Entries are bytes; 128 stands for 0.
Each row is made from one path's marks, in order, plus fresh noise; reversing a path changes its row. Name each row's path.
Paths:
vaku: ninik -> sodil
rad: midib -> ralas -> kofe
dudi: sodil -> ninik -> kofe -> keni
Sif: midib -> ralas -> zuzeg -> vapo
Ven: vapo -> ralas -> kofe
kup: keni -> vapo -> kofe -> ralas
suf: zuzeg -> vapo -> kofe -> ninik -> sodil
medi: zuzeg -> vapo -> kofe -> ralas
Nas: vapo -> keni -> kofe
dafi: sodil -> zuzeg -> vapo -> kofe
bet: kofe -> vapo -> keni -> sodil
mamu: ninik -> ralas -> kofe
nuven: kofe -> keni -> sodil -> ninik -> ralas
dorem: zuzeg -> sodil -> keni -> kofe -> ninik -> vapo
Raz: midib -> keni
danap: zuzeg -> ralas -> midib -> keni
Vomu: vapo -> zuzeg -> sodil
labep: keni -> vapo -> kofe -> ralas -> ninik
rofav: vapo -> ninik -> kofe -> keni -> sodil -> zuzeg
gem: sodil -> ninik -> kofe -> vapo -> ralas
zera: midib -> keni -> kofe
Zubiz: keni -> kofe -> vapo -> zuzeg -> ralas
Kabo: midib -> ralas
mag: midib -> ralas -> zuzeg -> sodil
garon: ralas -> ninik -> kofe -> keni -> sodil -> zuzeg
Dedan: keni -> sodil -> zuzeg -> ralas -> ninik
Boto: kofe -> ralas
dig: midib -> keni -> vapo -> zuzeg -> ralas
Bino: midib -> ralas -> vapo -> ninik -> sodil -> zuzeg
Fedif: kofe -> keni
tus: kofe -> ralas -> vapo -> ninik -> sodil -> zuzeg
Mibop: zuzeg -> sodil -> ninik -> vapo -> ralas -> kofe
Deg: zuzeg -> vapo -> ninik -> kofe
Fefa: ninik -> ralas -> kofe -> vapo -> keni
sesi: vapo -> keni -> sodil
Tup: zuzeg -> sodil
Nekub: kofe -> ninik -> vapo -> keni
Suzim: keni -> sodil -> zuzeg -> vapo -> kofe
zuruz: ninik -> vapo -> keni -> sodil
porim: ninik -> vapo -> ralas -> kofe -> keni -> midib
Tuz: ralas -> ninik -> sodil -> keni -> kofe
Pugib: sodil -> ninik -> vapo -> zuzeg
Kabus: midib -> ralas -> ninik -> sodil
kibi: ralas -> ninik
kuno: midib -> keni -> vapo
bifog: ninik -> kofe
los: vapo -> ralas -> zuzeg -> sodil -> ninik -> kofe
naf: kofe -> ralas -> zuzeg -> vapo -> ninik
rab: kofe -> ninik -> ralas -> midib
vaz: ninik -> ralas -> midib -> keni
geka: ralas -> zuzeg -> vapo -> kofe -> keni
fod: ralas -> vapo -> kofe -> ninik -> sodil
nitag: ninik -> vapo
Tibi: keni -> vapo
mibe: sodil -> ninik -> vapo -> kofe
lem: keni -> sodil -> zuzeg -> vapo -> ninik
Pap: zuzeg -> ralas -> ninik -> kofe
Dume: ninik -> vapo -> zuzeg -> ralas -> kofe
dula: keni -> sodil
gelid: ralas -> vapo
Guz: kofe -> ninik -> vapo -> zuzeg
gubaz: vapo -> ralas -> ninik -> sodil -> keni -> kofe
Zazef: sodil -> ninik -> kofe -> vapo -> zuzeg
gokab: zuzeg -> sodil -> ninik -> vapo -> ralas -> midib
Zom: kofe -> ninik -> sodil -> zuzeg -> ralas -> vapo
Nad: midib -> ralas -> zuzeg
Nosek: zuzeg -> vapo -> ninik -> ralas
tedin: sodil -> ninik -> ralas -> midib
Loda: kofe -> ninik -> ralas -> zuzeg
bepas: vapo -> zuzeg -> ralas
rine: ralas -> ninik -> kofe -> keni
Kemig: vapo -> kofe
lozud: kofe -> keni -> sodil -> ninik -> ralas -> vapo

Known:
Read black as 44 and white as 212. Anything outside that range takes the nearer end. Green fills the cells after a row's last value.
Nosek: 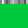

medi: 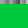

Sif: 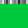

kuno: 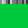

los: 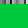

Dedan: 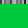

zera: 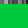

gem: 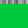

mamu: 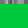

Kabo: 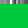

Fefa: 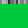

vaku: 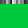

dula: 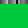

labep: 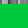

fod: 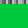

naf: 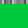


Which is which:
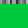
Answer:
dafi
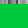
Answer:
lozud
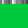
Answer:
nitag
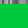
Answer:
Boto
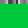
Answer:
gubaz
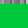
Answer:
Dume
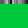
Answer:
bifog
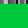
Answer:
Fedif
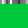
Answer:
dig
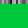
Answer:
dorem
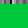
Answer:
Deg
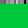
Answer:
tedin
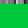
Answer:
rab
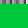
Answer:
Mibop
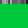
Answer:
Raz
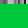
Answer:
mag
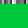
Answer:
Pugib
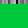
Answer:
sesi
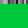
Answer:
Nas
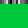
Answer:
dudi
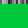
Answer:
Nekub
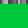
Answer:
rine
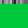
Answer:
rad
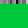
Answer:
Suzim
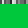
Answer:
lem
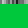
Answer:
geka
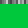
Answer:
nuven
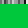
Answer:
Bino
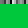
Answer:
suf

